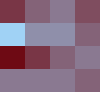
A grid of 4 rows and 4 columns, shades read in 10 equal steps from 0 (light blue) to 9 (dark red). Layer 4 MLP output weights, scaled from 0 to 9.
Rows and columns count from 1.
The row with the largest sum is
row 3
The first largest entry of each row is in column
1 4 1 4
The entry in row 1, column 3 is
4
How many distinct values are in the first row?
4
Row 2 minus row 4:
-4 -1 -1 0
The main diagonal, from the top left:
7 3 5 5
